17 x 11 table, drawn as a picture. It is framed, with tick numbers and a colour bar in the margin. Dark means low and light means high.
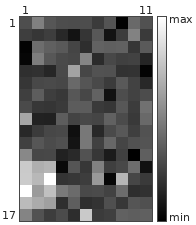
Average level on the scale: 30%. Odd patch: higher, in the bottom left. Ninth with the highest average: bottom left. Mirror symmetry: none.
